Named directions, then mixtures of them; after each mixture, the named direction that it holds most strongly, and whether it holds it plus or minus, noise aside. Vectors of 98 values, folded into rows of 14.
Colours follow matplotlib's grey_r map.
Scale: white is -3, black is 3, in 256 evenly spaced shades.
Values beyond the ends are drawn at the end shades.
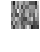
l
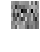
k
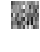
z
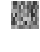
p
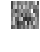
p, minus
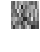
l, plus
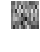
l, plus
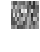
k, minus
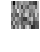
l, plus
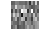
k, minus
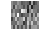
k, minus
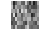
p, plus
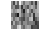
l, plus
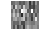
k, minus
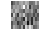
z, plus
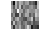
l, plus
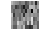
z, minus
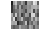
p, minus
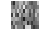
l, plus
